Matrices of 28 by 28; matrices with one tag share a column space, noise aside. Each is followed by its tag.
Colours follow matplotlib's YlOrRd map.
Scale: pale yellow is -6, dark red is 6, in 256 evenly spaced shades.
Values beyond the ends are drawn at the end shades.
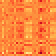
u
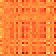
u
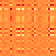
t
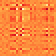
t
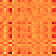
u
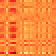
u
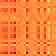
u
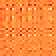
t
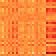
u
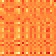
u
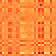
u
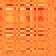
t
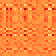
t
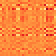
t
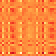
u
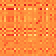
t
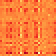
u
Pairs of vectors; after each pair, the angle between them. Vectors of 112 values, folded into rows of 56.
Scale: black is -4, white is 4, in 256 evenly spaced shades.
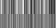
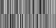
partly opposed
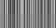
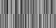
partly opposed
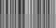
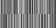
partly opposed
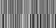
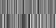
nearly opposite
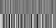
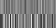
nearly opposite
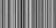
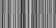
nearly parallel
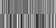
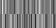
partly opposed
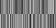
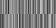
orthogonal
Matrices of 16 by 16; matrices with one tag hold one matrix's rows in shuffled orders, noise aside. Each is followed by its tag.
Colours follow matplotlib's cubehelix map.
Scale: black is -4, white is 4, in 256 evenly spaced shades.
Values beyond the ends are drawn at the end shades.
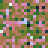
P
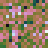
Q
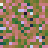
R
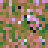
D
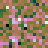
Q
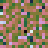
R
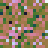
Q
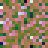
R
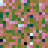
R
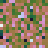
R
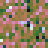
P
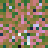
D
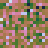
P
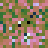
D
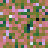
P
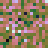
Q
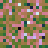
D
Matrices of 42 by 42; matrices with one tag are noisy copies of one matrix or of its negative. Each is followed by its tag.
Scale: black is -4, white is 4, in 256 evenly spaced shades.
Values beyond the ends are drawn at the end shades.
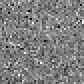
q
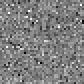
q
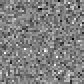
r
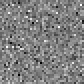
q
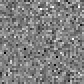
r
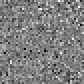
r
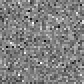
q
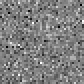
q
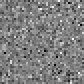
r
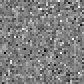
r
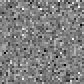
r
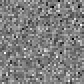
r
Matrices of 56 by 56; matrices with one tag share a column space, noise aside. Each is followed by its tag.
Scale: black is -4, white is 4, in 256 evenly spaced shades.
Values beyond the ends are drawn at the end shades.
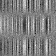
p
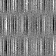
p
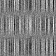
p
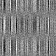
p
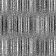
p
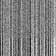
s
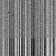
s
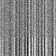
s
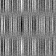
p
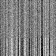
s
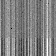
s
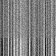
s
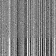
s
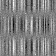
p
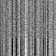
s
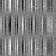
p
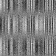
p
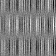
p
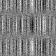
p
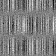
p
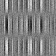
p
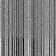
s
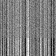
s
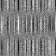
p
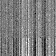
s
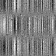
p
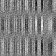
p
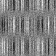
p
